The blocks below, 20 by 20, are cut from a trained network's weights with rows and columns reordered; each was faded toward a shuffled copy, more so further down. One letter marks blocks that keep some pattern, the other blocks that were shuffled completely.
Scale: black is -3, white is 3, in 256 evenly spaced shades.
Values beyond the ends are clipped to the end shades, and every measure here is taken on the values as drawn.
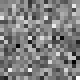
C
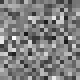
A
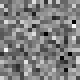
C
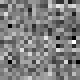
A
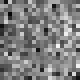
A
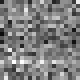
A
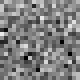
C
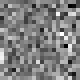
A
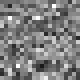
A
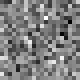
C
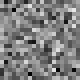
C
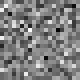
C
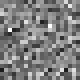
C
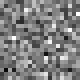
C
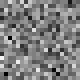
C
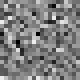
A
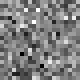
C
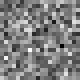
C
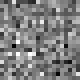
A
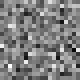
C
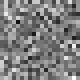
C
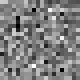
C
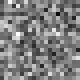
C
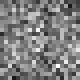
C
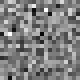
C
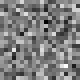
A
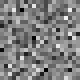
C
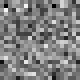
A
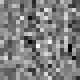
A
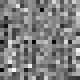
A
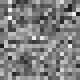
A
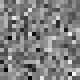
C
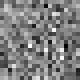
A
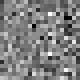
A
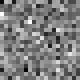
C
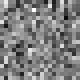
A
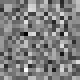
A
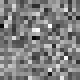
A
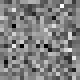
C
